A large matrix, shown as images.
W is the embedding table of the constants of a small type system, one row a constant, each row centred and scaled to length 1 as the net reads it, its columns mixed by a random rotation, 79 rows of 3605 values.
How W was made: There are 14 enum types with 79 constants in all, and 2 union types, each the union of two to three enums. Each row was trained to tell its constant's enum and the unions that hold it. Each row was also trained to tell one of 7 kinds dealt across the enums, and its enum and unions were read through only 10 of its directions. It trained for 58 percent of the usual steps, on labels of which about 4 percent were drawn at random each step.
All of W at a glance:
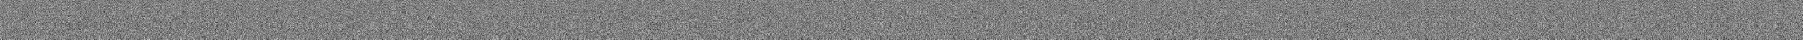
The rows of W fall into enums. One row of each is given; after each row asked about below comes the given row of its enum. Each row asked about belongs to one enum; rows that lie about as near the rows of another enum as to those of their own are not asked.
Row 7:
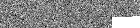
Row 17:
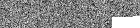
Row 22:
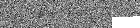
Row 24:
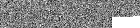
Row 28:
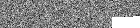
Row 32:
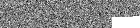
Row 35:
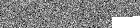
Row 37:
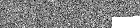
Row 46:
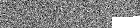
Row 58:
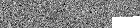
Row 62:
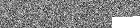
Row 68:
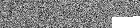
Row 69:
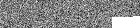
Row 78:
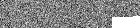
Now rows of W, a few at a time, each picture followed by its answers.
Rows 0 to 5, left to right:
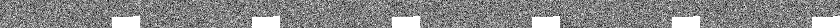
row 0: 35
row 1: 69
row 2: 58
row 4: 62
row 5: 46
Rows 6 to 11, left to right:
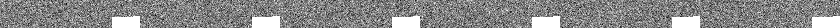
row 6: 28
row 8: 22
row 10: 7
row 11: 68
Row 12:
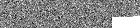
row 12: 22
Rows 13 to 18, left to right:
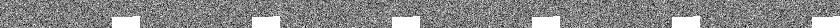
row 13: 35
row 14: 7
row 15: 69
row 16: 62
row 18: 7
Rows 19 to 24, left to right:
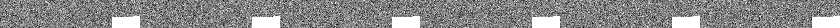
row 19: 22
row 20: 46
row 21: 69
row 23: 22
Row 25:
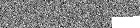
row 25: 35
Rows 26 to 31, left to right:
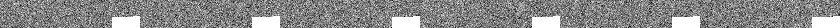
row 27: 22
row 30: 78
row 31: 58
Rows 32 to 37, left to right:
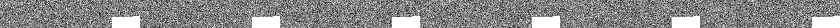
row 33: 68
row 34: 37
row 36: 32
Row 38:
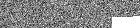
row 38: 37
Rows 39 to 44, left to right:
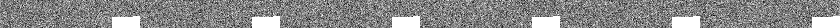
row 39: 69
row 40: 28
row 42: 62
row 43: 28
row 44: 7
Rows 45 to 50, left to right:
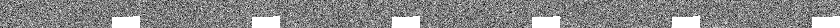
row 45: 7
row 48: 58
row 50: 78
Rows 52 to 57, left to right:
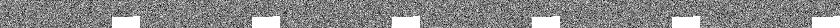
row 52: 78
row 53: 7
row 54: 32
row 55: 35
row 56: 28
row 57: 78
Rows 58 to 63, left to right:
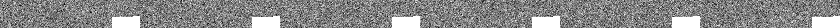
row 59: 58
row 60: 68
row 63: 69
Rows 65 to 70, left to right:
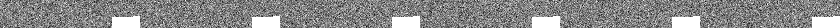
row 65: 62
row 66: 35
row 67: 68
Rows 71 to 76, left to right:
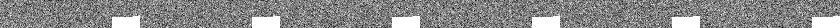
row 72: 28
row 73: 62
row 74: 62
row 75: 28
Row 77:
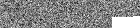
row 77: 69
